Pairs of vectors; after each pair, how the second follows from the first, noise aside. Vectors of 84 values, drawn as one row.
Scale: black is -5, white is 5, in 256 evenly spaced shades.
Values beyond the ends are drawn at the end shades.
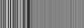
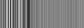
copied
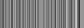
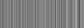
shrunk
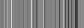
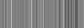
shrunk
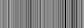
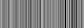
copied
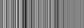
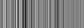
copied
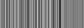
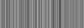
shrunk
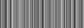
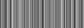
copied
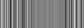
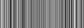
copied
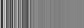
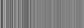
shrunk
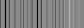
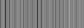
shrunk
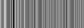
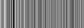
copied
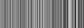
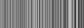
copied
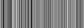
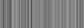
shrunk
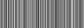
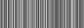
copied
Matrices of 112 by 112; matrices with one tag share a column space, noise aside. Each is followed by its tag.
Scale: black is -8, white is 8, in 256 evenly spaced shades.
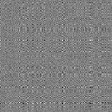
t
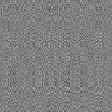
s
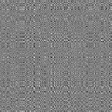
s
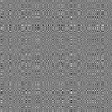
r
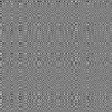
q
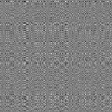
q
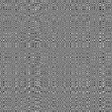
s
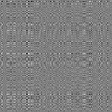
q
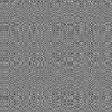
q
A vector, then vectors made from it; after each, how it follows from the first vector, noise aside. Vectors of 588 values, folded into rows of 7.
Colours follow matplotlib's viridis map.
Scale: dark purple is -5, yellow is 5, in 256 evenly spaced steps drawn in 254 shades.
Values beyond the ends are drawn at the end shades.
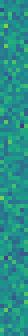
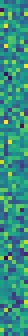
scaled up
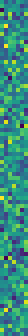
scaled up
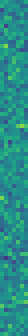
sign-scrambled
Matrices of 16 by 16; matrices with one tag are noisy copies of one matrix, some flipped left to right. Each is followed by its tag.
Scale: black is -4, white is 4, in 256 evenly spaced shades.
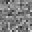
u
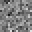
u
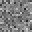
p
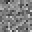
u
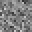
u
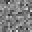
u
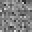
u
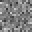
p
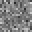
p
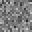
p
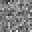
u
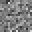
u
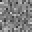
p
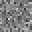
p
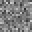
p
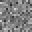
p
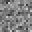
u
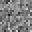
u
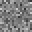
p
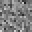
u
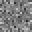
p
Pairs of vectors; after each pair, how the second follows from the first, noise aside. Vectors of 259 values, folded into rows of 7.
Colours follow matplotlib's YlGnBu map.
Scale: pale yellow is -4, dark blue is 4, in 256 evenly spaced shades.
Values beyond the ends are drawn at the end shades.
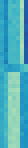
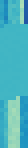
partly zeroed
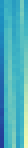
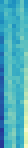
copied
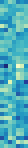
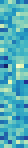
copied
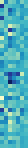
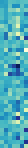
reversed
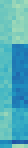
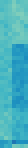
shrunk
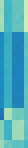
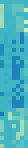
partly zeroed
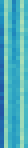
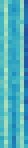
reversed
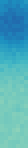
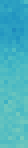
shrunk
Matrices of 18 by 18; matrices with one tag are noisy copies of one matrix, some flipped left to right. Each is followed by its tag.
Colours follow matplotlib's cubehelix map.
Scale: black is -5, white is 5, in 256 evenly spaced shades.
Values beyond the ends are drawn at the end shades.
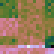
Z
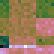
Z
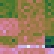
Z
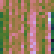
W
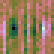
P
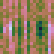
P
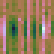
P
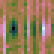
P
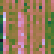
W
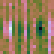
P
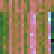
W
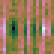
P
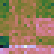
Z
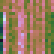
W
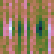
P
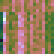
W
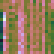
W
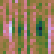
P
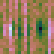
P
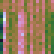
W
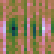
P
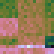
Z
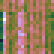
W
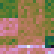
Z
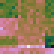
Z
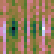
P
